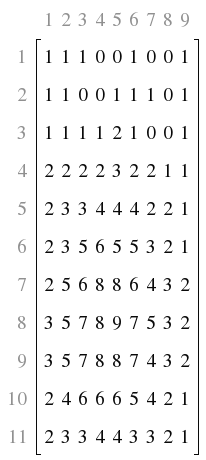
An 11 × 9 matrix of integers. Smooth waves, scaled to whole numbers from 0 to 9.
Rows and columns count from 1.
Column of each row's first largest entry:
1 1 5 5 4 4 4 5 4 3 4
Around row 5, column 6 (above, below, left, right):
2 5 4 2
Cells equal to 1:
23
